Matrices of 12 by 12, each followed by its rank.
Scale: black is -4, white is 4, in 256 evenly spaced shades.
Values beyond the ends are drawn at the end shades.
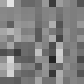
two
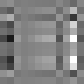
one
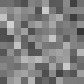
full rank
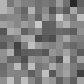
full rank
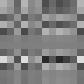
one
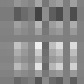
one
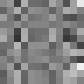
two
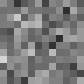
full rank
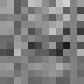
two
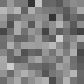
full rank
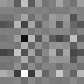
two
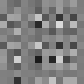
two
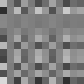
one
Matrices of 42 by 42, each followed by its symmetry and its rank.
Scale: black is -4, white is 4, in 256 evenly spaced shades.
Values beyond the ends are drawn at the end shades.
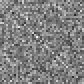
symmetric, full rank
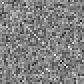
symmetric, full rank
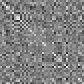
symmetric, rank five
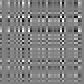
neither, rank one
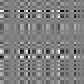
neither, rank one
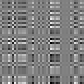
neither, rank one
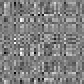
neither, rank three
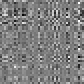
neither, rank three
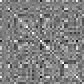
symmetric, rank five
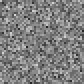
symmetric, full rank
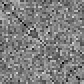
symmetric, full rank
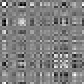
symmetric, rank two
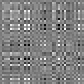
symmetric, rank two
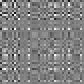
symmetric, rank two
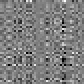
neither, rank three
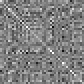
symmetric, rank five
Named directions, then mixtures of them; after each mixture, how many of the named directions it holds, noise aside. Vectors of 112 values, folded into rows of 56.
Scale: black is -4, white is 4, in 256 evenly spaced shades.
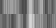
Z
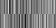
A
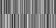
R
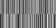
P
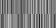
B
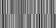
two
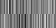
one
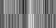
two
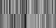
three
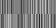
one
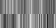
three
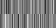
two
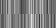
two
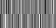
three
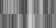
one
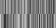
three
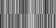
two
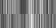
two
